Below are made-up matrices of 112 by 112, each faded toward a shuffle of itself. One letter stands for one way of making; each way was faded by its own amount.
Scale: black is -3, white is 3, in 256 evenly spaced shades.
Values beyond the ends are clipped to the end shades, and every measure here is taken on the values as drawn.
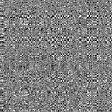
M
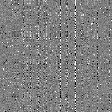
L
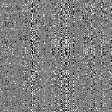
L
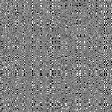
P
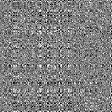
M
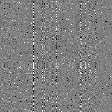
L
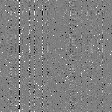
L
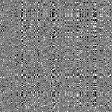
P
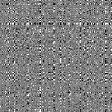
P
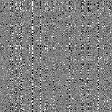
L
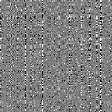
L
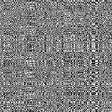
M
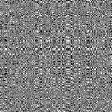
M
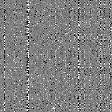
L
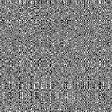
M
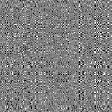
P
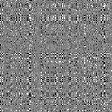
P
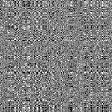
M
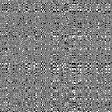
P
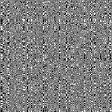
L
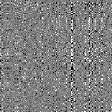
L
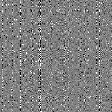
L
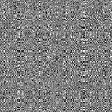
M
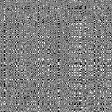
P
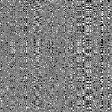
L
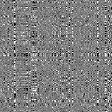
P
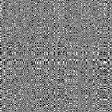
P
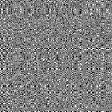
M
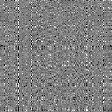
P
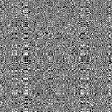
M
